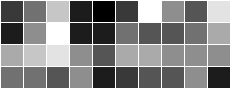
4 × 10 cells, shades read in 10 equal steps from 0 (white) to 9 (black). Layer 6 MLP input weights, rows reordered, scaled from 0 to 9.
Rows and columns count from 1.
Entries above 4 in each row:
6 7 1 8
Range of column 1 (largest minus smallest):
5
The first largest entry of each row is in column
5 1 5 5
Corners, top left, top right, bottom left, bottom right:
7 1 5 8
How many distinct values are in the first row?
9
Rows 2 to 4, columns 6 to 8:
5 6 6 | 3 3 4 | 7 6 6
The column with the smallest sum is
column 3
